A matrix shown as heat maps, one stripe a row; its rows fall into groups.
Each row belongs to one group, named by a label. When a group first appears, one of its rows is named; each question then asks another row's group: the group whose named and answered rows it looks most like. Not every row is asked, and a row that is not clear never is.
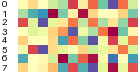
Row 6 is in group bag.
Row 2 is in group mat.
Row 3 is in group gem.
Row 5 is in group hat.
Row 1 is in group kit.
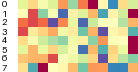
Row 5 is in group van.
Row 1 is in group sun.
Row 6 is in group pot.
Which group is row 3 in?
pot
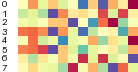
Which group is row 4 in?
sun
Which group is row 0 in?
van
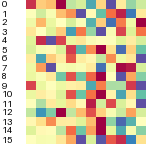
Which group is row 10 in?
bag
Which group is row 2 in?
van
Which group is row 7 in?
hat
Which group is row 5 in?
bag
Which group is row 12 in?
kit
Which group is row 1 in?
gem
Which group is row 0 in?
pot
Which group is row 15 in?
gem
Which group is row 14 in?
bag
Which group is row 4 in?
hat
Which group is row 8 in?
bag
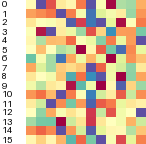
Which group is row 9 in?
bag
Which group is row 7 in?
mat
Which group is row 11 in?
mat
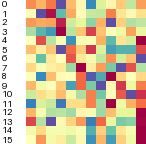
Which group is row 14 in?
van
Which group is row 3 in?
kit
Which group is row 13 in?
mat
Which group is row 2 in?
pot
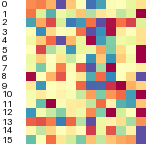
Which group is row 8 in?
pot
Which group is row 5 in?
sun
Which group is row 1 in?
mat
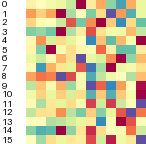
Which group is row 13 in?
hat
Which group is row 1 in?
pot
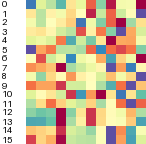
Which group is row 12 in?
kit
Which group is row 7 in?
pot
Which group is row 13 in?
kit
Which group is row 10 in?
bag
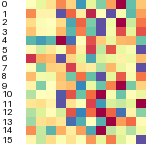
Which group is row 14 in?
mat
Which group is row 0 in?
gem
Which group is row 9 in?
gem
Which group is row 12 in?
bag
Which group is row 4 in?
kit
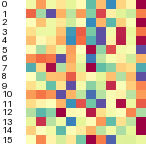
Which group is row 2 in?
van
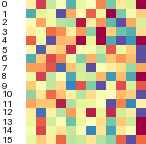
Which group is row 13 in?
sun
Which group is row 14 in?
van
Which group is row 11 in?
pot
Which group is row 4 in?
mat
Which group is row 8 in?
sun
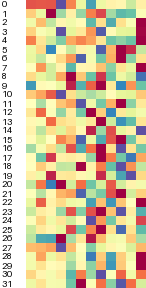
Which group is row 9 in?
bag
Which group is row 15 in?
gem
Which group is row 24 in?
van
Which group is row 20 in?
hat
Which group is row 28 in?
van
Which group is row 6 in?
gem
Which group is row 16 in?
bag
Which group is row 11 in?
gem
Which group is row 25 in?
bag
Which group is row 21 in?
gem
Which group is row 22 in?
van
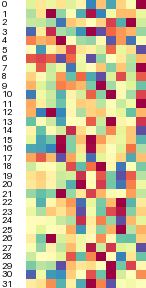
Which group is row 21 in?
kit
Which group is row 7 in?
sun
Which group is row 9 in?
mat
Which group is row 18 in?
bag
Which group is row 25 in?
gem
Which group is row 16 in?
kit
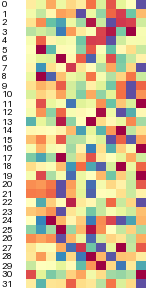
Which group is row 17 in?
kit
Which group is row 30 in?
mat
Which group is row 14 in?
gem
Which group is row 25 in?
kit
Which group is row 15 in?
pot
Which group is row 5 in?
hat
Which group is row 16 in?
van
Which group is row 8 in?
hat
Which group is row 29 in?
bag
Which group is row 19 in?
sun
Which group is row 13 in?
kit
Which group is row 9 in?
pot
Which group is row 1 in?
gem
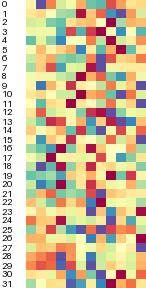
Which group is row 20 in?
kit
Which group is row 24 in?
pot
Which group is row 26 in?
van
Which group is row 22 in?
mat
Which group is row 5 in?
gem
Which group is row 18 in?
kit
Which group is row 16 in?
kit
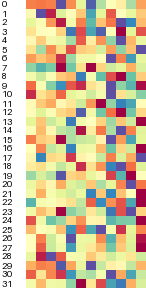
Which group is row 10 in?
pot
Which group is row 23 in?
pot
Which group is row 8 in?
gem
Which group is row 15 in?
pot
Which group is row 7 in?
kit
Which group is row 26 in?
sun
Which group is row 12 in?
gem
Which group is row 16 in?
sun
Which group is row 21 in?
van
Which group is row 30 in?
pot
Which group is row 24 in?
mat
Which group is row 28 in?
hat
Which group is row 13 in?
sun
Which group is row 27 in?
sun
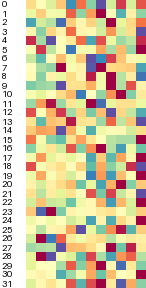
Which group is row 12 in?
pot
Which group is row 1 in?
bag
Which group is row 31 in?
bag
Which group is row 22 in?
sun
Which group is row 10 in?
gem
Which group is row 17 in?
van
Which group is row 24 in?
van
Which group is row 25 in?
gem
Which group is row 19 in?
van
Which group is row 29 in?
bag
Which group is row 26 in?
hat
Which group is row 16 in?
bag
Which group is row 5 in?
sun
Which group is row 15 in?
mat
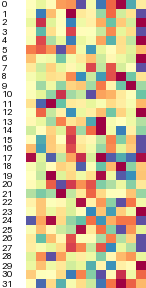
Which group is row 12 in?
sun
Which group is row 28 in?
hat
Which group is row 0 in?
gem
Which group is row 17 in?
mat
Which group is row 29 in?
van
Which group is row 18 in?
gem
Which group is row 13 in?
mat
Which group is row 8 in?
gem
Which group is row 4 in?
sun
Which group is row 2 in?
sun
